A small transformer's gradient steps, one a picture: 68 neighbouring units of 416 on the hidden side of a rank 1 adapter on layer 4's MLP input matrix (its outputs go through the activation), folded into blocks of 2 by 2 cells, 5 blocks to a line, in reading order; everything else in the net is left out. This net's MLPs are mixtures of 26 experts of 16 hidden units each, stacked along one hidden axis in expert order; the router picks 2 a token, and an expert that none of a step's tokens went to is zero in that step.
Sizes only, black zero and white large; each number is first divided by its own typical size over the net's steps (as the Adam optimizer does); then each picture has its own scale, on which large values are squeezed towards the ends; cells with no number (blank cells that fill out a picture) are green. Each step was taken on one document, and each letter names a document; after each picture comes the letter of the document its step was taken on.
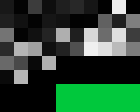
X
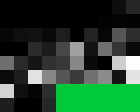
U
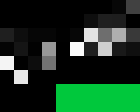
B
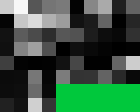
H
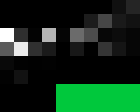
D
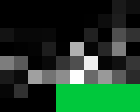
U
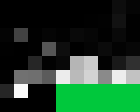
B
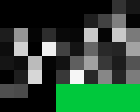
B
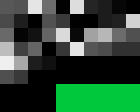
X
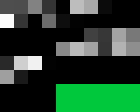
X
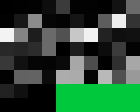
D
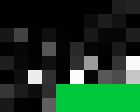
U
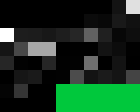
D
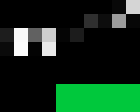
B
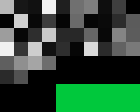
X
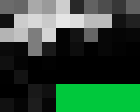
H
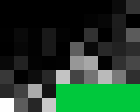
U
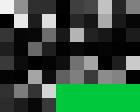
H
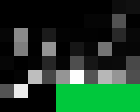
B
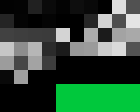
X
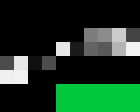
X
